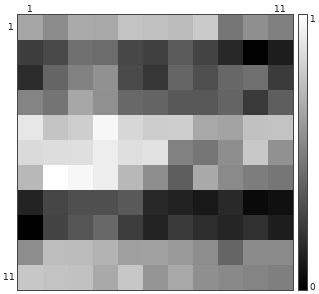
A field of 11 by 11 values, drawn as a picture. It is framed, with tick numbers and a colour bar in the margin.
Stripes running across repeat 2 times from top to bottom. The middle left is the ninth with the highest average. Streaks run across, left to right. The middle left is the calmest part.
